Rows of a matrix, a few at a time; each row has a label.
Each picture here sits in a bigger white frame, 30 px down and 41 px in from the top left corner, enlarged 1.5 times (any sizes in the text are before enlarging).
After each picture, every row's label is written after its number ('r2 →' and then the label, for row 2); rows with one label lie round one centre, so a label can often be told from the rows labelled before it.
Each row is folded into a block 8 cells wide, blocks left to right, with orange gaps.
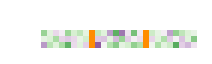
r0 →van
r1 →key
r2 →van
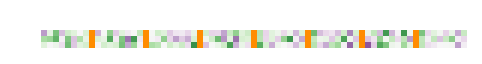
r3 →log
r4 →log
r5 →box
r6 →van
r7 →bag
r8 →bag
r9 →key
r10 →bag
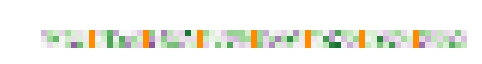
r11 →log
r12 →log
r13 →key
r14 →van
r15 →bag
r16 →van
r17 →van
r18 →key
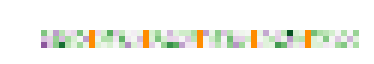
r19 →key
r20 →log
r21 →van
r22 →log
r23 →van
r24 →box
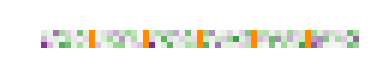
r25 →key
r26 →van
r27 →key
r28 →bag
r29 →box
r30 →key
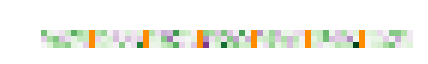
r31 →van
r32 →box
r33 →van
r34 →key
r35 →log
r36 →box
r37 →van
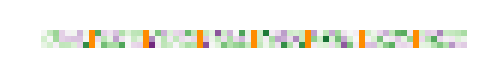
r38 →box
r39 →van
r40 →key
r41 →key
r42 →box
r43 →log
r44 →van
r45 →van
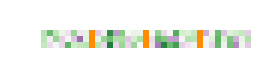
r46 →box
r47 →log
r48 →van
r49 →log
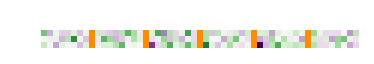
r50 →bag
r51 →van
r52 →key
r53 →bag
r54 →key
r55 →bag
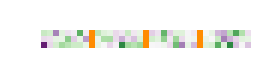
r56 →key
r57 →box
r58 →log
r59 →van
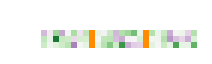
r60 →log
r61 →van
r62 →box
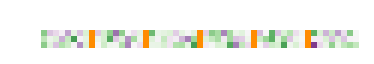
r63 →bag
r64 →log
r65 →box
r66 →log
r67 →log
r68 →key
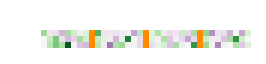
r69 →van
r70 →bag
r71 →box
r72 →bag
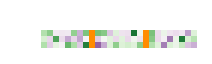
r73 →box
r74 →key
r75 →bag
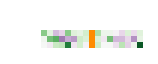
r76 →van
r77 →box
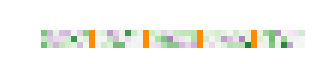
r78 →bag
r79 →van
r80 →van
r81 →box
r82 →log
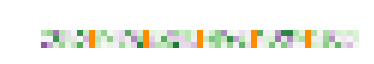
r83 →key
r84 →box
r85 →van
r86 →log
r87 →van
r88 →van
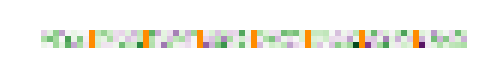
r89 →log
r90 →box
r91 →bag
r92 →key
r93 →van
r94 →box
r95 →key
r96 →key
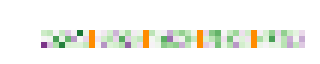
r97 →key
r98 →log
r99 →van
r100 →log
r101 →log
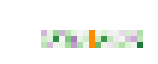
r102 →log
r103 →box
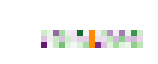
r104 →key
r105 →key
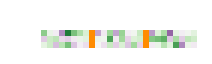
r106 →van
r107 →log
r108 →log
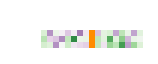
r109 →bag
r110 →log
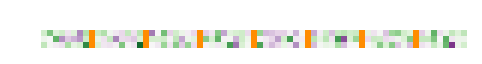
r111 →box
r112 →box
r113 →log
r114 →log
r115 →bag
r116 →log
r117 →van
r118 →log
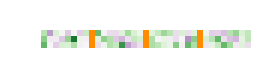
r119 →bag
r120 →van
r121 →box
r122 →van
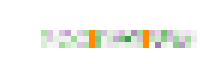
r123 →bag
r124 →bag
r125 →log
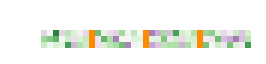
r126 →log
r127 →van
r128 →log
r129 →box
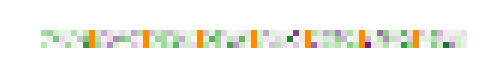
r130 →box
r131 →bag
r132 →log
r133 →log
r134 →bag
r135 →key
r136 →key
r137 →log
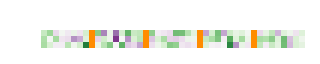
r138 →box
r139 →van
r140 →van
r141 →log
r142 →log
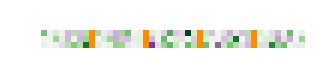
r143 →box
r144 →van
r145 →key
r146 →bag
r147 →van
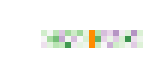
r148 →van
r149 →bag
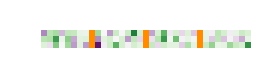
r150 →log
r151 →key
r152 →log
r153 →box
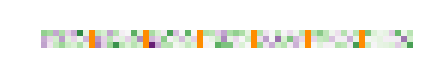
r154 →key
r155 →key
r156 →key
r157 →van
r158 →bag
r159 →box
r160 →box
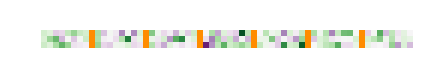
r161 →van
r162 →bag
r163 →bag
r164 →key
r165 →box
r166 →van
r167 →log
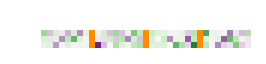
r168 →bag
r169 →key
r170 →box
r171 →bag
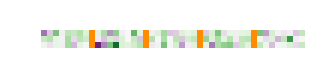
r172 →log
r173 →key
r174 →log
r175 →log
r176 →bag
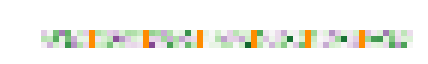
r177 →log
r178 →van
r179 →key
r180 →box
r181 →bag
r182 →bag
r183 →log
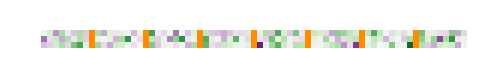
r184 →key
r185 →bag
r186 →bag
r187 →bag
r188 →key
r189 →van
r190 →box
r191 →bag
